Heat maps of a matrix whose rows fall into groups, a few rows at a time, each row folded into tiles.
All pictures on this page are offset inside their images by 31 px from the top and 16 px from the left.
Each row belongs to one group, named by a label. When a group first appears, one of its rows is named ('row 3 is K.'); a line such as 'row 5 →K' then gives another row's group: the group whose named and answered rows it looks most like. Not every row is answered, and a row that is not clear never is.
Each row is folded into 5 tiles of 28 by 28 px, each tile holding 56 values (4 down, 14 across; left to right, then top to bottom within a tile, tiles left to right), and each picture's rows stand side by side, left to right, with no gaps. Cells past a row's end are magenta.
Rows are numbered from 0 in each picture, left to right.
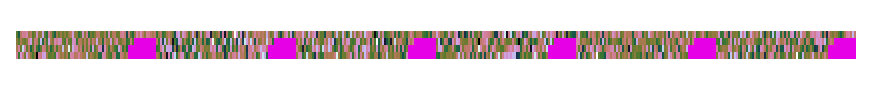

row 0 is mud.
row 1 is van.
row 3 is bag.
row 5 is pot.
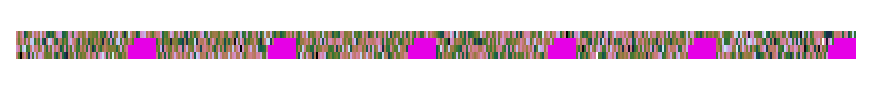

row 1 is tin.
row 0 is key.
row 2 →mud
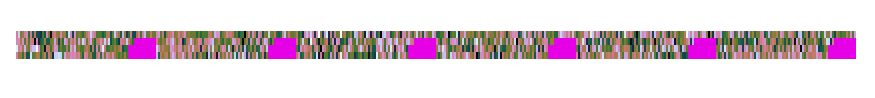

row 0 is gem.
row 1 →key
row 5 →tin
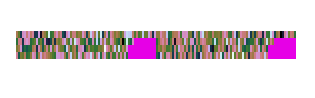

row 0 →tin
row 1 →mud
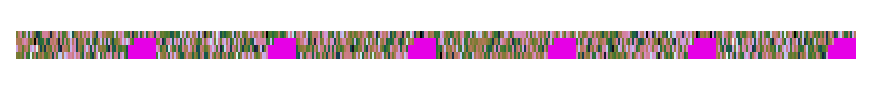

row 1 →pot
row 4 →bag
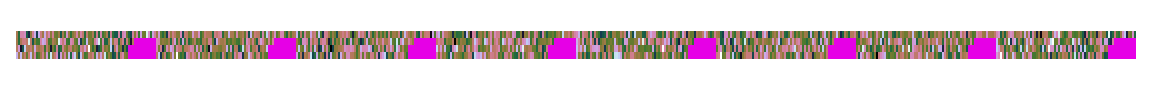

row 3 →gem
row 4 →gem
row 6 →mud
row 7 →key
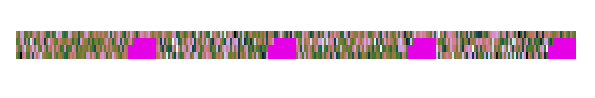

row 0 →key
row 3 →key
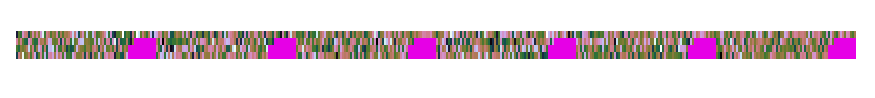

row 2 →van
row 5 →key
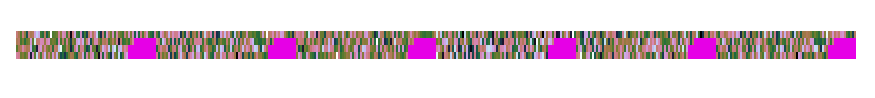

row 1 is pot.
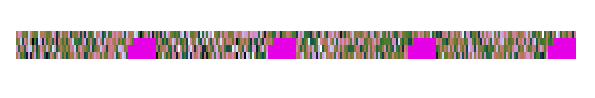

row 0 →van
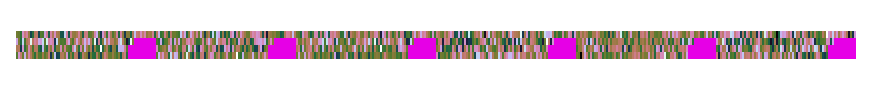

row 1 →pot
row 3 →tin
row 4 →key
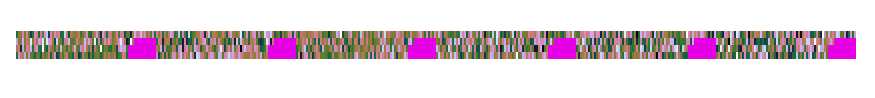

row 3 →pot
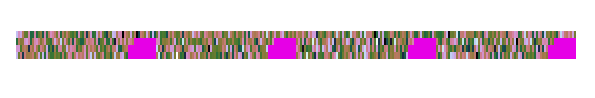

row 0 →bag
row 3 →van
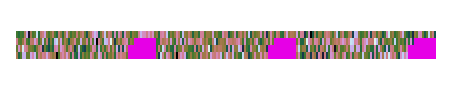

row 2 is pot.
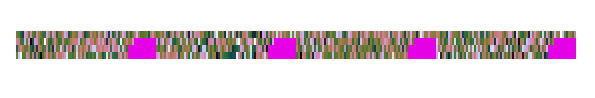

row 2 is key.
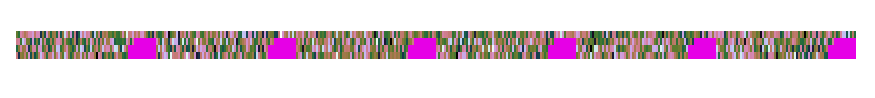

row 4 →gem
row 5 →key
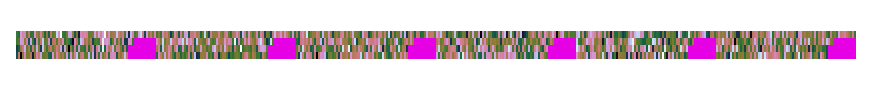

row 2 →mud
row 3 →bag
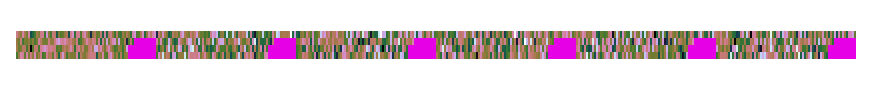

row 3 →van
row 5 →gem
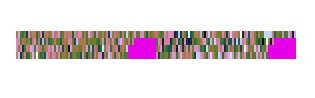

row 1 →tin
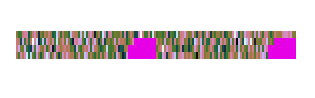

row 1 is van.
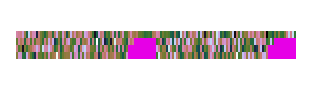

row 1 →pot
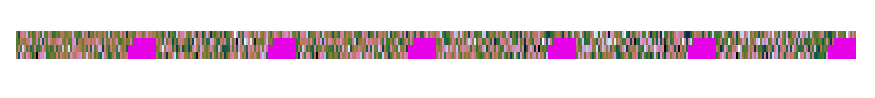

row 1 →van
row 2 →mud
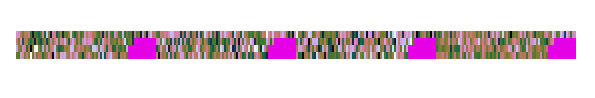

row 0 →gem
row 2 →bag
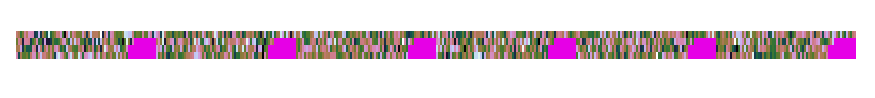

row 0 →tin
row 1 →gem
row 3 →gem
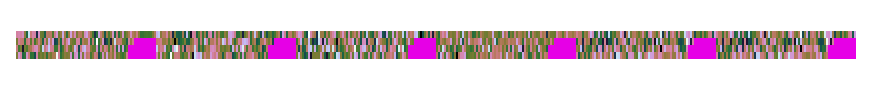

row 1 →gem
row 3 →mud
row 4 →tin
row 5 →tin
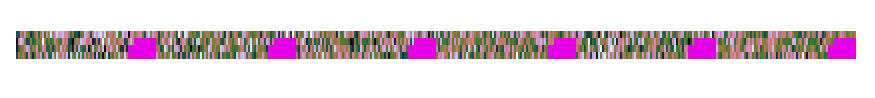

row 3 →pot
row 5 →key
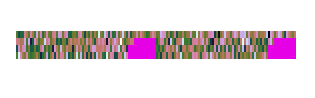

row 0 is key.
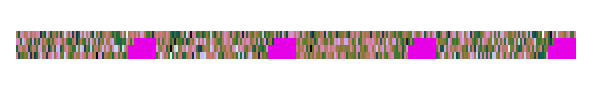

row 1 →gem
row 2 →gem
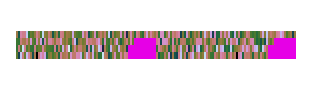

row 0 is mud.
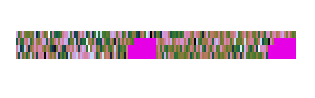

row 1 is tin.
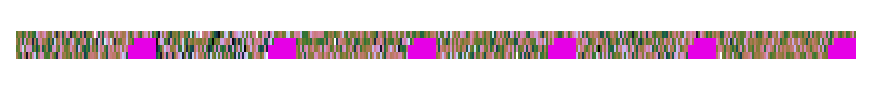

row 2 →tin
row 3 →pot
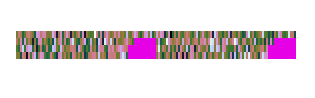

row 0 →van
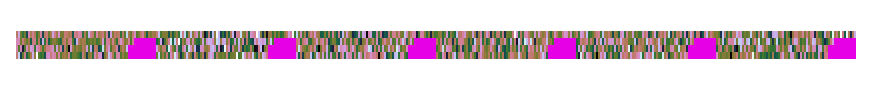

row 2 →bag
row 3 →van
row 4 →mud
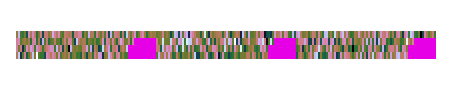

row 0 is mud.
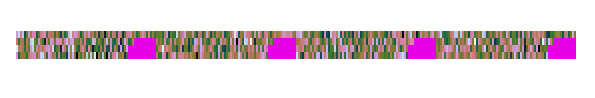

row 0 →key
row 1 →van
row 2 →bag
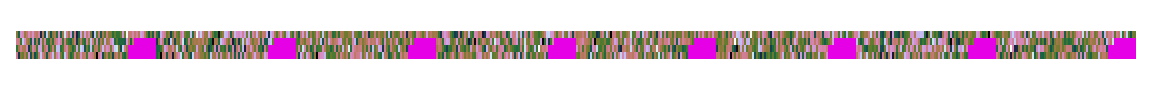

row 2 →mud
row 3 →tin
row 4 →gem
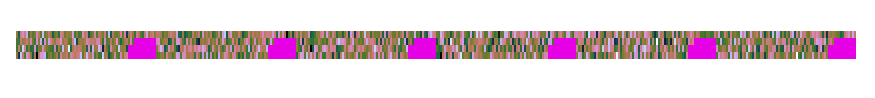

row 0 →mud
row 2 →gem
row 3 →key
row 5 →pot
